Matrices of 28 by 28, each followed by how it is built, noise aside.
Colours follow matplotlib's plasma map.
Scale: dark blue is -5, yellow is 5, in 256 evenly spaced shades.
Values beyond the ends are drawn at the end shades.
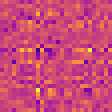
low rank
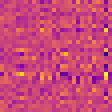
low rank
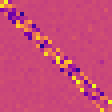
banded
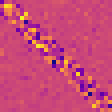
banded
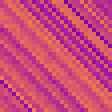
Toeplitz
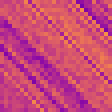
Toeplitz
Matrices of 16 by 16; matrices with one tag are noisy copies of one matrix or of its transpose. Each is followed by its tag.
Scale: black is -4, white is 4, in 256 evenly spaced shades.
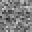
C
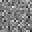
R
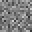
R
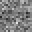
C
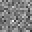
R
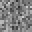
C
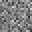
R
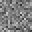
R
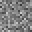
R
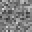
C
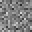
R
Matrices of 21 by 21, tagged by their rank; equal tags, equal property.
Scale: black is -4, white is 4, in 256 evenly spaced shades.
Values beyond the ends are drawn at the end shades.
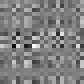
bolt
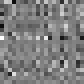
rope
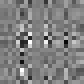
bolt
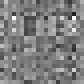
rope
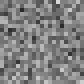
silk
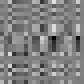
bolt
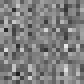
rope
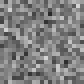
silk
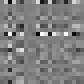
bolt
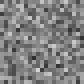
silk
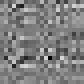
rope
